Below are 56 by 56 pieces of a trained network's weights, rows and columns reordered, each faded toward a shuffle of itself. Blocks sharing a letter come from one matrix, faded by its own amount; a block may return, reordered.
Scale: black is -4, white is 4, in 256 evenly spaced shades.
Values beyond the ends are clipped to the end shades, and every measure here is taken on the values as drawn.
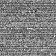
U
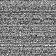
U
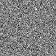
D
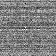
U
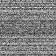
U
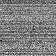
U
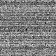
U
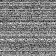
U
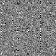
D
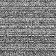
U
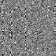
D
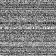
U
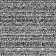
U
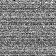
U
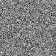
D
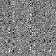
D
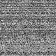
U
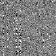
D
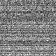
U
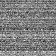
U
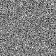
D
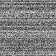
U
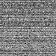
U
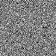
D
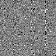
D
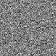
D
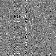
D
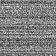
U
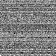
U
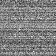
U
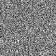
D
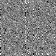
D
